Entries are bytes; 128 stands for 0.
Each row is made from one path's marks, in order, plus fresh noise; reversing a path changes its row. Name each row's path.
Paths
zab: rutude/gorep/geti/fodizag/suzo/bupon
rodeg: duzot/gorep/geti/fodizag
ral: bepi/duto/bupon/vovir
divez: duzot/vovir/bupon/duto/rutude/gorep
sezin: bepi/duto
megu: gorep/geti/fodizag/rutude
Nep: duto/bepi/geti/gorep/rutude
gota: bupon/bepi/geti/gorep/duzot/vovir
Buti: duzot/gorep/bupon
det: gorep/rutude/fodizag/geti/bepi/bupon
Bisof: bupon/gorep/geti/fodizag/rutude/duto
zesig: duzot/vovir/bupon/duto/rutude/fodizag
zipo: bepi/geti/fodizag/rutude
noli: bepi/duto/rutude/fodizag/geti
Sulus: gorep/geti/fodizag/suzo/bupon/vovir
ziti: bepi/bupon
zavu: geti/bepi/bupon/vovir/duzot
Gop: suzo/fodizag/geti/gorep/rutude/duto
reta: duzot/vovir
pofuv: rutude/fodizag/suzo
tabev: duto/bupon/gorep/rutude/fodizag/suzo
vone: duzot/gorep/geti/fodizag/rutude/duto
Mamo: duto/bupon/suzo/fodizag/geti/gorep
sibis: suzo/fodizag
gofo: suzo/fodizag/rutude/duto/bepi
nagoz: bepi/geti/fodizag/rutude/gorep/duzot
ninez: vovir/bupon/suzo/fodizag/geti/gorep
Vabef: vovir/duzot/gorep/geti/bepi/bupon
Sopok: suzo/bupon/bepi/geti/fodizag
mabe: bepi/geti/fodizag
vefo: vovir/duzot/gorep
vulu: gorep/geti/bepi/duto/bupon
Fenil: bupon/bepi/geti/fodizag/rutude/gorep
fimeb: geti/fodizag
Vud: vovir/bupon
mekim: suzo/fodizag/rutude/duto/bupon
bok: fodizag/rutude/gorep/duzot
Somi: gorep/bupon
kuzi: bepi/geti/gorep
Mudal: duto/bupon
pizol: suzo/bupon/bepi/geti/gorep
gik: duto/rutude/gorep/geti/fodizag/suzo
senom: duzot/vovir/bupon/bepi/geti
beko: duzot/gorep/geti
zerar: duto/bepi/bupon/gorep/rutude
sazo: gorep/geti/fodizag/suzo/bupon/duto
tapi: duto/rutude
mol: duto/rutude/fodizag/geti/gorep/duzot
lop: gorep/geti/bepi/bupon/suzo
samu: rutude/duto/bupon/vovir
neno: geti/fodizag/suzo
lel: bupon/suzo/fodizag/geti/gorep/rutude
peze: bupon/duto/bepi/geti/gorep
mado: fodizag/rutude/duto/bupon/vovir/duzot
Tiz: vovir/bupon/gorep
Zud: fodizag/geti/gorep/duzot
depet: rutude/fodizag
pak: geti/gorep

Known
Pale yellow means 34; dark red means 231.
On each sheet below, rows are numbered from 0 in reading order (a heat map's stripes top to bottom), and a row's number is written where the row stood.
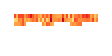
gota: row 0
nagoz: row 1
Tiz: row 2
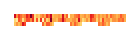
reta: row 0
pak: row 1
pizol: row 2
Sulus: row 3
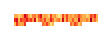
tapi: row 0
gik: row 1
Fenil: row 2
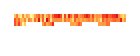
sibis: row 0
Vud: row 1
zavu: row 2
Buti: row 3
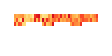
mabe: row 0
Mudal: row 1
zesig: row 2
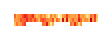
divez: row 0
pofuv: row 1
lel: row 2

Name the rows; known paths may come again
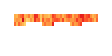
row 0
pizol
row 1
zesig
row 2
divez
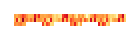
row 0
Nep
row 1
mabe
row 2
pofuv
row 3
fimeb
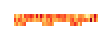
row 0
ral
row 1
Vabef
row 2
depet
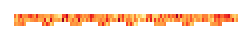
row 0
senom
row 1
zipo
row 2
peze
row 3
lel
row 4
neno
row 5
ziti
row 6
ninez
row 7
Buti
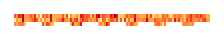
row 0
beko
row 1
rodeg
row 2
samu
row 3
reta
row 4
nagoz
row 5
tabev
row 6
Somi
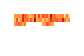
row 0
vone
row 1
bok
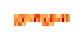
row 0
det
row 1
Gop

